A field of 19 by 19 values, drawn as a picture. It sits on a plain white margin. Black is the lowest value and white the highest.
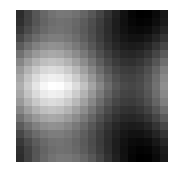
Average level on the scale: 40%. Lone odd cells: none. Stripes: none. Ninth with the highest average: middle left. Mirror symmetry: top to bottom.
